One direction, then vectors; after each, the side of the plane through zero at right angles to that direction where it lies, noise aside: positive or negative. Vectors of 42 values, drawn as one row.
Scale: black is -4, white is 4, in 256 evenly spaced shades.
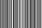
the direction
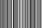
positive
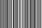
positive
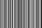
negative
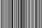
negative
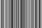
negative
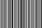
negative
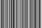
positive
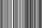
positive
